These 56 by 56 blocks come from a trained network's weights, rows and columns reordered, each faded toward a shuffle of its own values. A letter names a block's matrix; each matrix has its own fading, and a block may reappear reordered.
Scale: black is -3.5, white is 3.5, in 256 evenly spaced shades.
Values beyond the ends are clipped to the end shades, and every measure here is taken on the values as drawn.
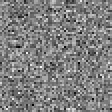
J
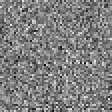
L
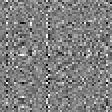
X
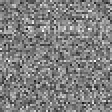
L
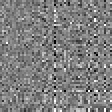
X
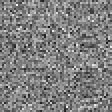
L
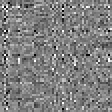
X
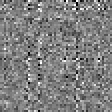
X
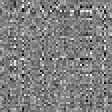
X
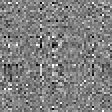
X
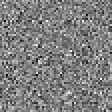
J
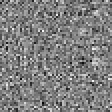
J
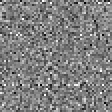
J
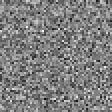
L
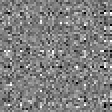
X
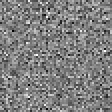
J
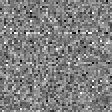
J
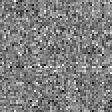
J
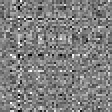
X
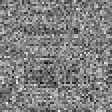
L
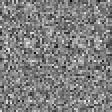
L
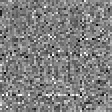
J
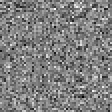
J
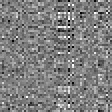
X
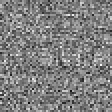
L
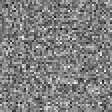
L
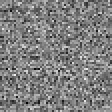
L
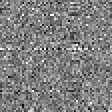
J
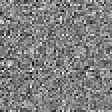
J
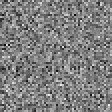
L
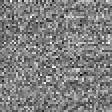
L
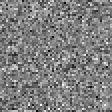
J
